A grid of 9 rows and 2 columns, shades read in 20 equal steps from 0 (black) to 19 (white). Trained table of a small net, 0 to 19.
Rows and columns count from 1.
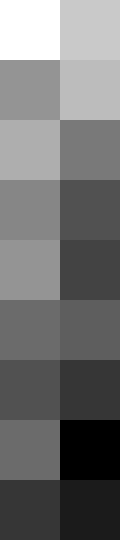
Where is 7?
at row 6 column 2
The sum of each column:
90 62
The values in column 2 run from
0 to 15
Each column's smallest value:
4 0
